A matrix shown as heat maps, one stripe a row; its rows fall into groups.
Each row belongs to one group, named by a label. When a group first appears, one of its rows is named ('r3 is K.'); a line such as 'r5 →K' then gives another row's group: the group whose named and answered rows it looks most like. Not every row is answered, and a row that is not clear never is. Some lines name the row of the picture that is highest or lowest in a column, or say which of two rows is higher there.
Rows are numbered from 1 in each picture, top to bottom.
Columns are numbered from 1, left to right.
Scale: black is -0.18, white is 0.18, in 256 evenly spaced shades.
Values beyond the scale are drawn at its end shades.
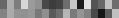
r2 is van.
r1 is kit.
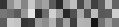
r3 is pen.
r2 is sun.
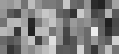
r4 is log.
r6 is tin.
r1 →van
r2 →tin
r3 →log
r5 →sun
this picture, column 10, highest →1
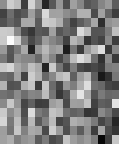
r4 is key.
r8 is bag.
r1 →bag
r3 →sun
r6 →log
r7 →tin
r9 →van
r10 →tin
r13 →bag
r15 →bag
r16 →van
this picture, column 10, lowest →6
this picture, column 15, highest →6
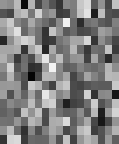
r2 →tin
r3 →van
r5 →kit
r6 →bag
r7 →log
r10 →van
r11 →tin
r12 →sun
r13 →sun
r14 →van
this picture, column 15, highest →2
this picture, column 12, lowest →3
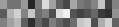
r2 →van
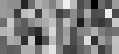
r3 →van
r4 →key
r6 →sun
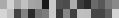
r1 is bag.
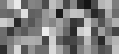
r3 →key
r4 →tin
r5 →sun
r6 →sun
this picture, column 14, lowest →2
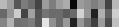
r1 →key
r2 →pen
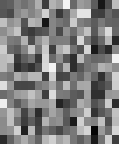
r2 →tin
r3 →bag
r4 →pen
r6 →van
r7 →key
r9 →sun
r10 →key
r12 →tin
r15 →pen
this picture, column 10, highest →1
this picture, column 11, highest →3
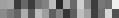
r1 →key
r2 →tin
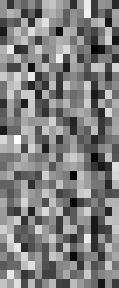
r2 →pen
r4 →kit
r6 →van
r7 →bag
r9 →bag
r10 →pen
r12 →pen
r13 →kit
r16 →bag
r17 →bag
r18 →kit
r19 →van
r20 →key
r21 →log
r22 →tin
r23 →sun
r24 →log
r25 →pen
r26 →van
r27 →key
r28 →pen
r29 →sun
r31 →pen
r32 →bag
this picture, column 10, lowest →8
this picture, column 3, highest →16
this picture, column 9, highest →7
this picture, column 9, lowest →4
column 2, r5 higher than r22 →Yes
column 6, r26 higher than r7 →Yes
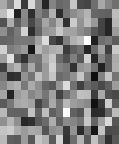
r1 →bag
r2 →key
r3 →log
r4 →log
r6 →log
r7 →key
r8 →sun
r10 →van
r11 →tin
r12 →kit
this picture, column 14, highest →16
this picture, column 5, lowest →6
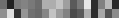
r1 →tin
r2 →key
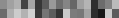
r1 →pen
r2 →kit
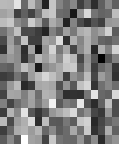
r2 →key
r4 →pen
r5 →log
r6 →pen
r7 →van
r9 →tin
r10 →pen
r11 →sun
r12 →tin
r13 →kit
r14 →tin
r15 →kit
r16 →sun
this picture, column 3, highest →1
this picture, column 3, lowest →2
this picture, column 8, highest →12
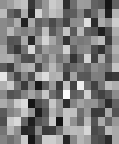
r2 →log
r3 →pen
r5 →log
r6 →van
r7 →key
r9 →log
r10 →pen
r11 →van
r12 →log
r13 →kit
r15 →pen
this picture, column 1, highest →9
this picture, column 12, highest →10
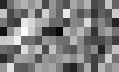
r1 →kit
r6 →sun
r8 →key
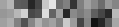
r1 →key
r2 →log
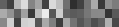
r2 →log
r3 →kit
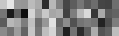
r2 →tin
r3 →sun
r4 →sun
